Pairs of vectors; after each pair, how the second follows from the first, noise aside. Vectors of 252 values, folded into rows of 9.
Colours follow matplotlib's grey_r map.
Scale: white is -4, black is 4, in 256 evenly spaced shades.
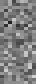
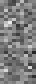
sign-scrambled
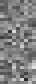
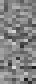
sign-scrambled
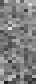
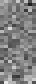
sign-scrambled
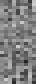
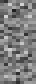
shuffled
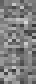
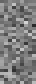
sign-scrambled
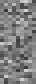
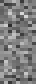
shuffled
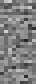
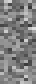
sign-scrambled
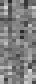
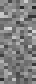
shuffled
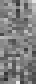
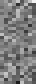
sign-scrambled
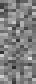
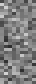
shuffled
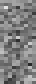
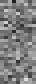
shuffled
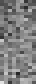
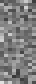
sign-scrambled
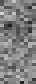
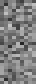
shuffled
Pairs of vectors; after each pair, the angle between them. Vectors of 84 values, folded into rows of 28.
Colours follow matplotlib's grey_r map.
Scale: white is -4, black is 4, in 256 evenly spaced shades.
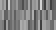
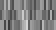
partly aligned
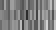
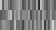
orthogonal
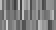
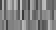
nearly opposite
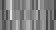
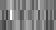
nearly parallel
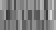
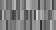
orthogonal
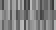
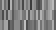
partly opposed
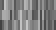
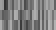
nearly opposite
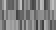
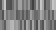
nearly parallel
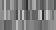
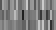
partly opposed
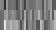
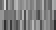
nearly opposite
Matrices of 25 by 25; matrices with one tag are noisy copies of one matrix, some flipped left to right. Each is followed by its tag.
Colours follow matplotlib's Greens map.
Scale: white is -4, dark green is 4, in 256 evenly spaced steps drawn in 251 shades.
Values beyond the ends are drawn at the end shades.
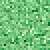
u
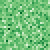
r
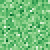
r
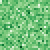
r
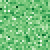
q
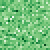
u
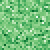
u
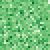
r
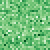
u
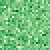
u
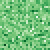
u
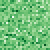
u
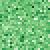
q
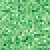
u
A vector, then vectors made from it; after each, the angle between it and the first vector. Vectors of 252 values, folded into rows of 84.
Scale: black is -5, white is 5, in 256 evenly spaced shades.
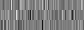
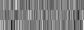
partly opposed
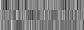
partly aligned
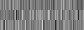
partly opposed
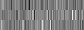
partly opposed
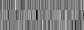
partly opposed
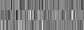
nearly opposite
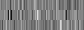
orthogonal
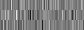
nearly parallel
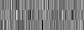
nearly parallel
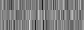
partly opposed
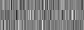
nearly opposite
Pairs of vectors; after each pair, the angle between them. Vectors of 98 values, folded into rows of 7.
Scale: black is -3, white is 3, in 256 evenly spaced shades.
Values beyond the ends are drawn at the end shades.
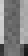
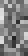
partly aligned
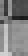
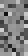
orthogonal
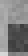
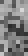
partly aligned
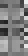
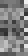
nearly parallel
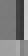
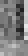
nearly parallel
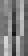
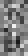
partly opposed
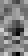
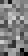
orthogonal
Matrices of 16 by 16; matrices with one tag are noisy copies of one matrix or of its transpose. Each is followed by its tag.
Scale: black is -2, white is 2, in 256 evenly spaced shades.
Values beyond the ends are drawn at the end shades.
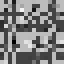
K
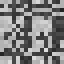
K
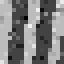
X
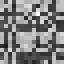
K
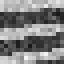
X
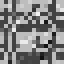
K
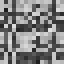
K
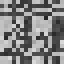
K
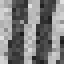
X
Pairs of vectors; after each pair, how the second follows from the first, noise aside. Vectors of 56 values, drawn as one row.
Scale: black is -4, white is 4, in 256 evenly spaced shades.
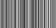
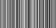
negated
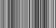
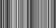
wrapped around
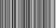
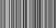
wrapped around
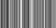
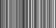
shuffled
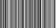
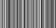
negated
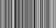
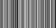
shuffled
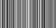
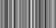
shuffled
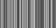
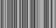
negated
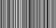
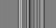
partly zeroed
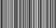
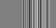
partly zeroed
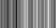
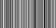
shuffled
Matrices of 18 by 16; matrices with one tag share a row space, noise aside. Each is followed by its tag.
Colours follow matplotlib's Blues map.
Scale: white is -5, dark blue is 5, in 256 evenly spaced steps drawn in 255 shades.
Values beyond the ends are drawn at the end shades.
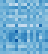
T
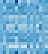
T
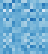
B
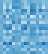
B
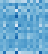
T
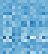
B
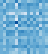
T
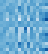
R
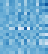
R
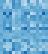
B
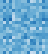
B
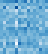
T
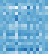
T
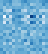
B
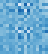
R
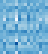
T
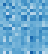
B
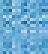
B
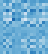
B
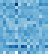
T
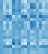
B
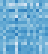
T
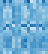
B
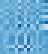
R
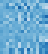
R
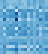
T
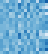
R
